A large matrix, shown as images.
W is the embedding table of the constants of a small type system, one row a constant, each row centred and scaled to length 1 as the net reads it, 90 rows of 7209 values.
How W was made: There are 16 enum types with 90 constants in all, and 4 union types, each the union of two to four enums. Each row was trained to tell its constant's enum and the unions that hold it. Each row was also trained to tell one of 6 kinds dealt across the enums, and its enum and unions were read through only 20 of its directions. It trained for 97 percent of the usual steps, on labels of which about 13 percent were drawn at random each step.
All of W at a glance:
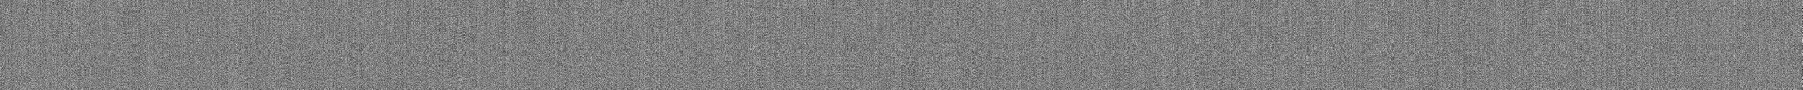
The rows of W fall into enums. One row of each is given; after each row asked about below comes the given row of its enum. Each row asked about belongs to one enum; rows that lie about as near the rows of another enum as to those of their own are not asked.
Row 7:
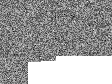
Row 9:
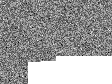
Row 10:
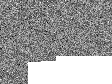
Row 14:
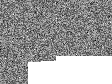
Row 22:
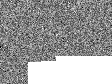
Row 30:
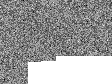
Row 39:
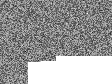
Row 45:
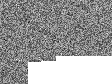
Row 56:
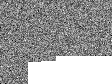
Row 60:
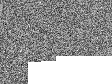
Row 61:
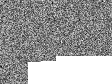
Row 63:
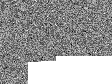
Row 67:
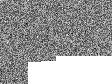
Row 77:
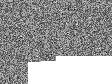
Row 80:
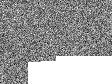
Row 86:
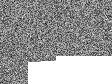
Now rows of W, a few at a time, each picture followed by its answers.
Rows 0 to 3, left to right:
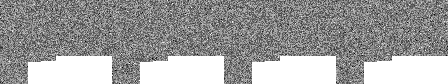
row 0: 39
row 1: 63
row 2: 67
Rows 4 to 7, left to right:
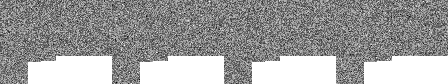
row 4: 39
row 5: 63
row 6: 45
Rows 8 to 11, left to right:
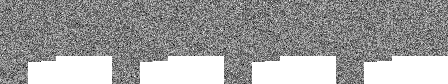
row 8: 77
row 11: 45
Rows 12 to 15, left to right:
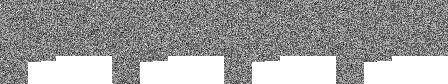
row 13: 9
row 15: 63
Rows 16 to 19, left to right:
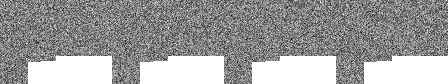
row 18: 56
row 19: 86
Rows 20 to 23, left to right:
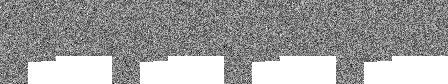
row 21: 56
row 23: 63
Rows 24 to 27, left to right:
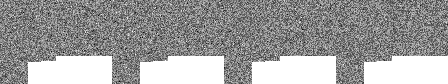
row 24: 45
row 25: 9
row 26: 7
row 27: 86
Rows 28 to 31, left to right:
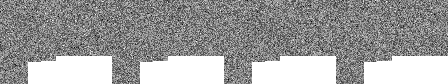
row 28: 30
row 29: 9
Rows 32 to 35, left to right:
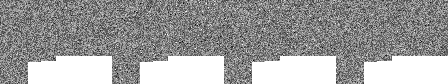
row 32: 22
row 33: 39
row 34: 80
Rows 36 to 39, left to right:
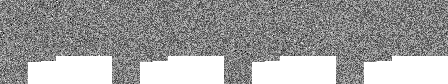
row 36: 39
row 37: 7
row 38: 80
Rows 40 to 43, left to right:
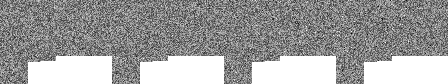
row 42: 39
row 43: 30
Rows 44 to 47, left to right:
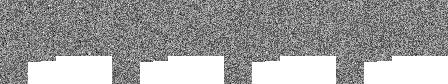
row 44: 61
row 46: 45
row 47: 22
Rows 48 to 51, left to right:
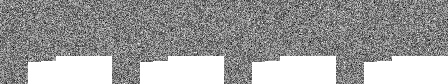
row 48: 9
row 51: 63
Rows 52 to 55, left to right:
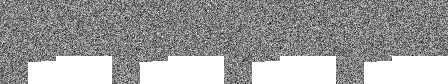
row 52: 86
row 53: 39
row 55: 67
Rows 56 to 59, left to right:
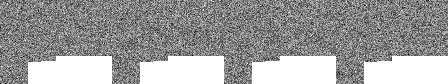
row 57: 45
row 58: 10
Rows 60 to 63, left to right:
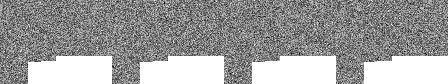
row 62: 10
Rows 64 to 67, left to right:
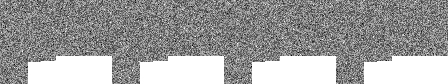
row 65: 30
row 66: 77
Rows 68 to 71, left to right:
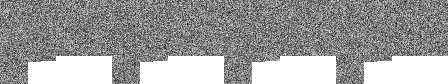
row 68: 67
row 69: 86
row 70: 30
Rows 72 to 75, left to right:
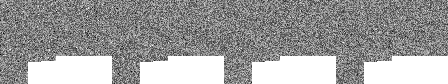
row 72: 77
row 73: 45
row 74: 30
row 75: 86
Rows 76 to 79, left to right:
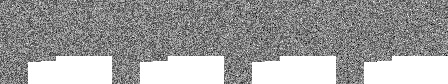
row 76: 80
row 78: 63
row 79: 56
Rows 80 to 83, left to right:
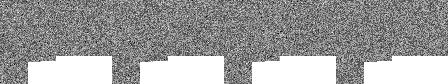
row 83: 22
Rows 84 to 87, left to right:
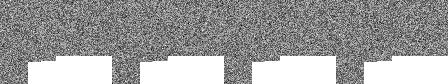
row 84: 86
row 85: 80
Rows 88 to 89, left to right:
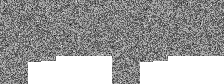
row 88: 30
